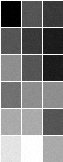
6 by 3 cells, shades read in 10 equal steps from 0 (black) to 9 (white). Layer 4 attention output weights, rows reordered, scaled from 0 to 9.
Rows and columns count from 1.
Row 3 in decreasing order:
5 3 1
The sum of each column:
26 28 18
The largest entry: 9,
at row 6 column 2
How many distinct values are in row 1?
3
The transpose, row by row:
0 3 5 4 6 8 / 3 2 3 5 6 9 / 2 1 1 5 3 6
